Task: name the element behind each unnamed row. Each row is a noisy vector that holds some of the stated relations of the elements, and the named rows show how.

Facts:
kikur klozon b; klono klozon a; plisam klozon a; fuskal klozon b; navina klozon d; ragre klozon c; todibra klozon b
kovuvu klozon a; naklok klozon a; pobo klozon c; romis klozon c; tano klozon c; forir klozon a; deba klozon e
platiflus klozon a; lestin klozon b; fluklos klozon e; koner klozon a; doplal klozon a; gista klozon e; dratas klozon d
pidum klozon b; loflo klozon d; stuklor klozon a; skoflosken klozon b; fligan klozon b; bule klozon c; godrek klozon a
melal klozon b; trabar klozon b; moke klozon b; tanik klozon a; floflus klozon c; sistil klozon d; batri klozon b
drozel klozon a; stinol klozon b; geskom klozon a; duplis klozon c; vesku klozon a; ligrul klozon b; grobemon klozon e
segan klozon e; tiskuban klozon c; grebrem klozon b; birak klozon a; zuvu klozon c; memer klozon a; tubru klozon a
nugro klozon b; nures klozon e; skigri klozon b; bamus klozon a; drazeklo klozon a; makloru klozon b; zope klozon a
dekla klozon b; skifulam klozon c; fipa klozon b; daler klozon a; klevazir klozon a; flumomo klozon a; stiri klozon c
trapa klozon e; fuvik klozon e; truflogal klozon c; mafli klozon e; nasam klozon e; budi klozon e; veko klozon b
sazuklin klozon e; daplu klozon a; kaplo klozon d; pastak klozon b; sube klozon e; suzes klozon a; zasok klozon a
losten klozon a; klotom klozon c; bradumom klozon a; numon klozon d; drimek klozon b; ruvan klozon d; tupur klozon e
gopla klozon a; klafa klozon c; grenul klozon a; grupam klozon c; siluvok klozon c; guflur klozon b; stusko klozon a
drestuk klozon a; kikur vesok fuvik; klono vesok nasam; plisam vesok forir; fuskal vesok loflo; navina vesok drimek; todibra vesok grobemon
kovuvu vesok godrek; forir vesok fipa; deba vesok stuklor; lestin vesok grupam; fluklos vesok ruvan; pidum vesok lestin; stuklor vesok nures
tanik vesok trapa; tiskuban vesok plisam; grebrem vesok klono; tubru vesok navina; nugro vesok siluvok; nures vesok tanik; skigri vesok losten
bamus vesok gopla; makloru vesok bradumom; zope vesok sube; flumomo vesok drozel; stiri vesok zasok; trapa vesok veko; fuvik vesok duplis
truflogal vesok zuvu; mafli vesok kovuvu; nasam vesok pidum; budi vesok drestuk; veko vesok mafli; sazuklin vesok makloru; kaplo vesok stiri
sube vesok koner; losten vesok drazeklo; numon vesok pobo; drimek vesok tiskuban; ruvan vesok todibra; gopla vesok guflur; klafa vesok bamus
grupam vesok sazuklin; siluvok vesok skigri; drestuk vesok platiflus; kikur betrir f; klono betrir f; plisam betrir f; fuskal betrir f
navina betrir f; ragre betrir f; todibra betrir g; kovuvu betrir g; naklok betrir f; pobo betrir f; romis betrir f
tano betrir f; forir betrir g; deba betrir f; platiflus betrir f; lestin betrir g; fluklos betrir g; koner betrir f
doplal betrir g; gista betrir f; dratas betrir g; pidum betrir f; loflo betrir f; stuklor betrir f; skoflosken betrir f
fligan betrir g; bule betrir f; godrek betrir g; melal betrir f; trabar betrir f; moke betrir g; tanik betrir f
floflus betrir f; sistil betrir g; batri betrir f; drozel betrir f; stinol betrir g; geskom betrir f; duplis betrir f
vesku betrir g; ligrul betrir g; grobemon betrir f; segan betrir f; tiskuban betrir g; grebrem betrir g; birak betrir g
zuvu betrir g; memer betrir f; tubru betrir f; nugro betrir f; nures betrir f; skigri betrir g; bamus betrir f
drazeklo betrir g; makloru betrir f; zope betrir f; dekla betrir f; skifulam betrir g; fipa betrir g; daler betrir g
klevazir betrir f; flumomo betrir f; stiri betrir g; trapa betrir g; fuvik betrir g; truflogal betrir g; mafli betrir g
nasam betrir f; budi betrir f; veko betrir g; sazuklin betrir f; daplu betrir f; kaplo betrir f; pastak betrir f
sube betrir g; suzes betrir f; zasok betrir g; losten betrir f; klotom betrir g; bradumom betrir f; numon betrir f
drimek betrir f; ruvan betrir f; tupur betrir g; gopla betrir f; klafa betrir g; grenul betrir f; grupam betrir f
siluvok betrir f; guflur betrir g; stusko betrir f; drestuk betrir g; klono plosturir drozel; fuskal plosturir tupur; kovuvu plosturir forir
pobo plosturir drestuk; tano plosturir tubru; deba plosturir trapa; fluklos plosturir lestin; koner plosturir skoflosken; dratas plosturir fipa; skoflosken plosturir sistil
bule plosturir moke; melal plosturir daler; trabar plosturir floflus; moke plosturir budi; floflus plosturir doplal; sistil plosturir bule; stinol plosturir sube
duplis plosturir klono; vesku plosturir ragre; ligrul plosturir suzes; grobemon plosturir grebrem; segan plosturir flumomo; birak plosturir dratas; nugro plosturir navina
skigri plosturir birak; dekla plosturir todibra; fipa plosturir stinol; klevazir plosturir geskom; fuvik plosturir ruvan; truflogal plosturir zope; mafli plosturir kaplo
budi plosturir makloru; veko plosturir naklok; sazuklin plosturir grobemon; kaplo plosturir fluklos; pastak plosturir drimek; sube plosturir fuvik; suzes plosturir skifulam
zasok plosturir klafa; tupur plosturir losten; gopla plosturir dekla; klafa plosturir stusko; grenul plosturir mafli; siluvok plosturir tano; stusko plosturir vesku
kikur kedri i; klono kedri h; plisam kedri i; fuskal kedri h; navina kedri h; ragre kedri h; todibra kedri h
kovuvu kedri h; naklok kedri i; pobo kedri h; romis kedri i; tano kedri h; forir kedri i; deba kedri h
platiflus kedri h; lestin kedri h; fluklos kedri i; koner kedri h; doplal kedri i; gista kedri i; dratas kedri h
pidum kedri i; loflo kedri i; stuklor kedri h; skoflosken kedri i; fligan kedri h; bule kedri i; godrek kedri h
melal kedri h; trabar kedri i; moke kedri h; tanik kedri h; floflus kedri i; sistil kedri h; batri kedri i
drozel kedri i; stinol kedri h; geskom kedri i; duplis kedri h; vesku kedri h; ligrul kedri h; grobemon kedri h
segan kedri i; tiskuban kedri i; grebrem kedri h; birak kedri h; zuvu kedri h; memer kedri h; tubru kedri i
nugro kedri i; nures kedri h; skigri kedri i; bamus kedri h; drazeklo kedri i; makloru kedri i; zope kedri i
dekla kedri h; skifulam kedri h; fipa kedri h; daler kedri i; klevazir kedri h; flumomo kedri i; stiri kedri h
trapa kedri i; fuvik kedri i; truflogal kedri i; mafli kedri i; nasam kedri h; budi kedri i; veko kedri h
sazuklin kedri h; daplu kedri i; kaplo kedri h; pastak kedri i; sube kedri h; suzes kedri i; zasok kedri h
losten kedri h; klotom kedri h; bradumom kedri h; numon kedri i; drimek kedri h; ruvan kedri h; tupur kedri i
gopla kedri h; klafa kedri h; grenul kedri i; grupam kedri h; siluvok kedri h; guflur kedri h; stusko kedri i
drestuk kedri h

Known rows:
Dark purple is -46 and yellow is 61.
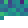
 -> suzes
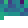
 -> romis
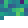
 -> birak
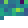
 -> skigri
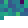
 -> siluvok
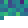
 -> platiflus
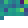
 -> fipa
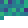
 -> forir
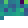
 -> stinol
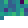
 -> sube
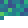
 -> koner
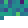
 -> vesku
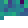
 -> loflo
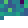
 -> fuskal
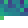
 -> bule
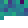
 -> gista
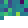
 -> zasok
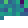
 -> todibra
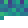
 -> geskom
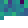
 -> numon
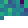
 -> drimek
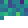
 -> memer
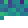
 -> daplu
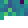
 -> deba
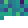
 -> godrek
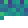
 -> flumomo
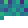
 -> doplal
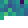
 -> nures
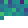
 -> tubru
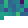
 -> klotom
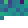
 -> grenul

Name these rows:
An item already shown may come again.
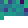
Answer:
fluklos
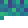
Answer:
drozel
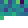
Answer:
trapa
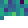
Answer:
fuvik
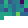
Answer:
klafa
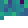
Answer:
numon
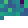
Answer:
dekla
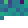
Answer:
grenul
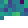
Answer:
sazuklin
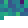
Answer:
tano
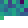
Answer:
budi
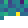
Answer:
bradumom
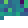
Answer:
ligrul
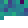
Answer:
gista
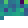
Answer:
stinol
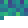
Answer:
losten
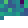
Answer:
dekla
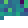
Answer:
ligrul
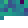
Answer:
grobemon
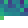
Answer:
bule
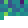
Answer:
tanik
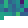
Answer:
skifulam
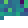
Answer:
ligrul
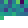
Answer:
trapa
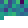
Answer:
mafli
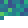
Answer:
koner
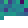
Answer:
tupur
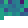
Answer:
tiskuban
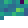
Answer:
dratas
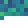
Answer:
plisam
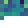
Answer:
pidum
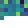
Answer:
lestin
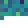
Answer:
vesku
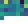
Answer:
grebrem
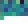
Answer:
trapa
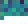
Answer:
drazeklo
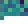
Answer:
moke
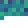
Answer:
forir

